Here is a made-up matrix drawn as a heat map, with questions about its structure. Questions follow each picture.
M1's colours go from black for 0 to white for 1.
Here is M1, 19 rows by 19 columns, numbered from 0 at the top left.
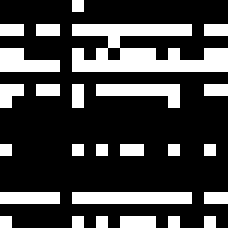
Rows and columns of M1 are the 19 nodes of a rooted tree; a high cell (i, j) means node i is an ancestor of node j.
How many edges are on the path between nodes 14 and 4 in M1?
4
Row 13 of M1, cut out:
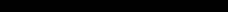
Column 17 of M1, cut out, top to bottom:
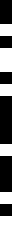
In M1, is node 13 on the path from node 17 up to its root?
no
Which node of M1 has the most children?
12
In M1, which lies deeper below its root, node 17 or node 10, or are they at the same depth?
the same depth
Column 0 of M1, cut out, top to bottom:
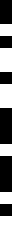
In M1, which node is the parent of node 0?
8
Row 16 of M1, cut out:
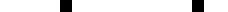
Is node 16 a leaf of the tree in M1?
no
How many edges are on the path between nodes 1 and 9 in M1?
4
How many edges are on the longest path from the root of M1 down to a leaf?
9
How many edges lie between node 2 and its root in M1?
2
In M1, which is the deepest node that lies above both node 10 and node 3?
7
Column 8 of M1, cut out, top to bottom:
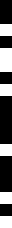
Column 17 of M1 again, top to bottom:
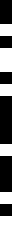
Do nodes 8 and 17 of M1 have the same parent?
yes
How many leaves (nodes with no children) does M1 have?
9
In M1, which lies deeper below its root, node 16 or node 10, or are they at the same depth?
node 10
